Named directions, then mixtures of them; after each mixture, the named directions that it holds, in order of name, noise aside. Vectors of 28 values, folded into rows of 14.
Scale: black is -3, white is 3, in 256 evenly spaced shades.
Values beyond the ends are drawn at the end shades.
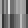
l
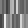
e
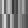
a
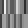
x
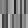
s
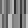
l, s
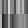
l, s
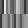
x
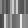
e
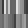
l, x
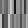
s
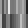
l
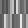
e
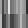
l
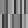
s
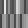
x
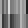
l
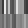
l, x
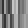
a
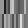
e, x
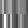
a, e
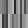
s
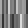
e, l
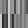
l, s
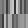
e, s
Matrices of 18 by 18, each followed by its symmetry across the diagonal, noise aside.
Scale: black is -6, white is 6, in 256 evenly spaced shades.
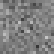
antisymmetric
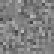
antisymmetric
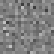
antisymmetric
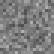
symmetric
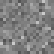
symmetric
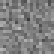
antisymmetric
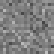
antisymmetric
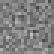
antisymmetric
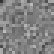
symmetric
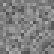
symmetric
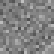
symmetric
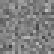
antisymmetric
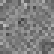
symmetric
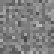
antisymmetric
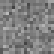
antisymmetric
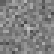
symmetric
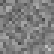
symmetric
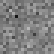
symmetric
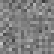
antisymmetric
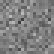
symmetric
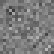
symmetric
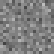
antisymmetric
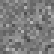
symmetric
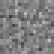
antisymmetric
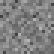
symmetric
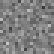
antisymmetric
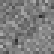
symmetric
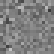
antisymmetric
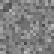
symmetric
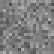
antisymmetric
